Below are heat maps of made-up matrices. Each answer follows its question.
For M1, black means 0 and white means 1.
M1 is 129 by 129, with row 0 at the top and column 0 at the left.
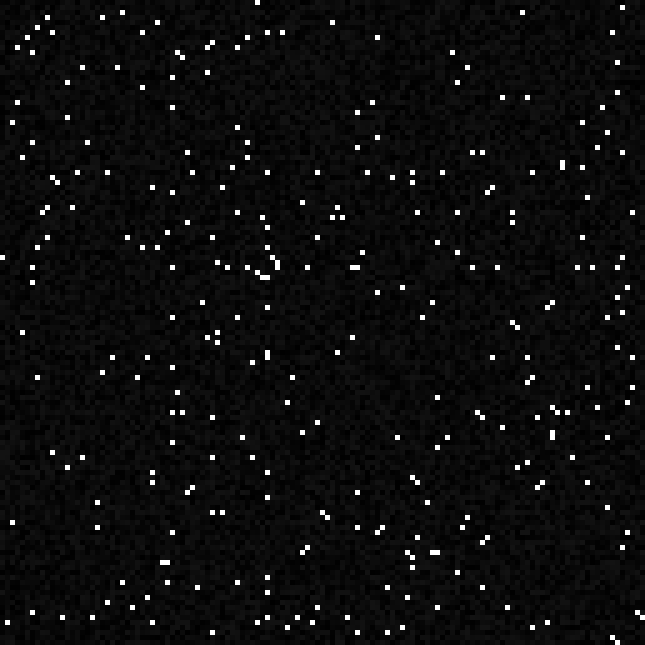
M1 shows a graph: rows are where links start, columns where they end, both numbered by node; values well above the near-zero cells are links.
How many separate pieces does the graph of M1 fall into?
1
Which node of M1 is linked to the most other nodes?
node 53
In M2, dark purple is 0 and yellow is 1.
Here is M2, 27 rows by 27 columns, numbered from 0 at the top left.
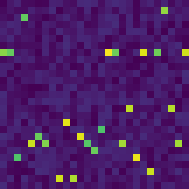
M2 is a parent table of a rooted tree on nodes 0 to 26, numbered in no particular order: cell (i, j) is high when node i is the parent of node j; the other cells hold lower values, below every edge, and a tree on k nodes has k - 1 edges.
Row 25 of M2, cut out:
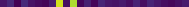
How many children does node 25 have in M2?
2
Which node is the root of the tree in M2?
7
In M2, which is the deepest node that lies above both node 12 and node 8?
20
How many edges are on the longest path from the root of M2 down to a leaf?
4
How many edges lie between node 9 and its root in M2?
3
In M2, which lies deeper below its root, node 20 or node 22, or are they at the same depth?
the same depth
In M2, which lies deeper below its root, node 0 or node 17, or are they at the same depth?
node 17
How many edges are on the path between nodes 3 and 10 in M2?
6
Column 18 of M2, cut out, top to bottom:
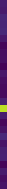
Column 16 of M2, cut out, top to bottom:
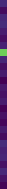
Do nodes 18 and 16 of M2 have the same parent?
no
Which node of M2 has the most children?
7
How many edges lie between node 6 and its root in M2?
2
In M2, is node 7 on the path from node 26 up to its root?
yes
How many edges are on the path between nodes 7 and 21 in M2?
3
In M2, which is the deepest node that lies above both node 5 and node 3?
22
